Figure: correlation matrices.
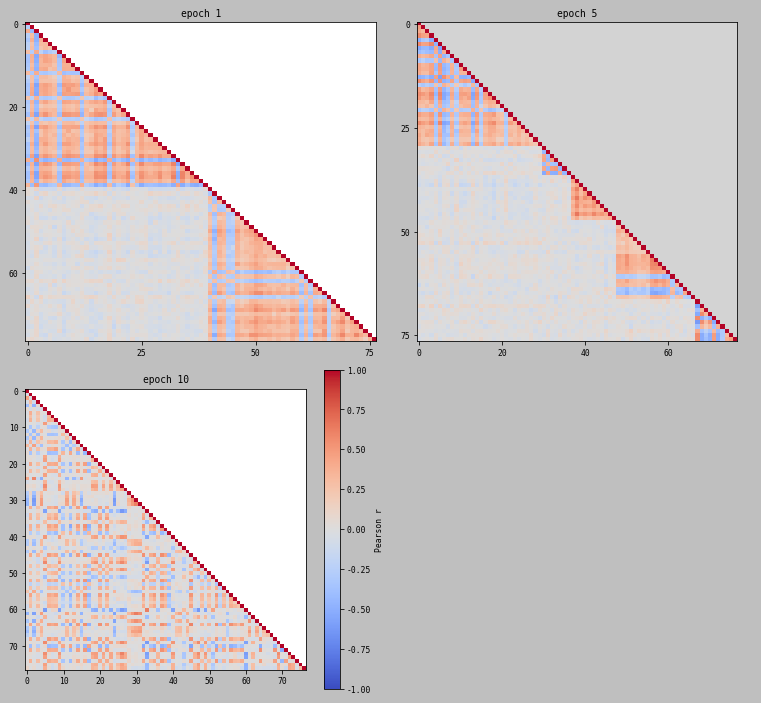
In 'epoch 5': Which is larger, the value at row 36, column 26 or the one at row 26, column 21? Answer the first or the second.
the first
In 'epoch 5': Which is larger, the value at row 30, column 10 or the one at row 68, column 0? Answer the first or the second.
the second
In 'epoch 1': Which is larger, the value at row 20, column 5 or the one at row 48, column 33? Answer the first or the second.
the first
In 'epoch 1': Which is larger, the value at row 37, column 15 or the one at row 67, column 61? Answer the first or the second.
the first
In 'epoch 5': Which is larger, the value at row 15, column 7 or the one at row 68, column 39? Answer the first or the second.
the first
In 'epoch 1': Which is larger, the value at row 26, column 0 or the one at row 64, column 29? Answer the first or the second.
the second
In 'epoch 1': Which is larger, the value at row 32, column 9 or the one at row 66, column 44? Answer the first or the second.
the first
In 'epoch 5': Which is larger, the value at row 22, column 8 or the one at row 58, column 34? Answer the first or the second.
the first
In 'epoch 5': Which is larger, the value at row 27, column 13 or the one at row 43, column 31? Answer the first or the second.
the second
